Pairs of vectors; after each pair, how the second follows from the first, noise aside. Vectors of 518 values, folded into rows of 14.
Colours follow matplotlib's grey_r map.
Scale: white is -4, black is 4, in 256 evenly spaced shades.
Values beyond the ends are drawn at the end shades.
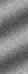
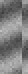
wrapped around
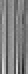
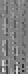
partly zeroed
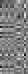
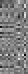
copied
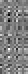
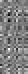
copied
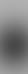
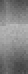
wrapped around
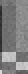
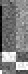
scaled up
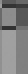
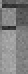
copied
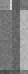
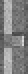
wrapped around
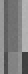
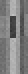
wrapped around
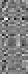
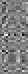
wrapped around
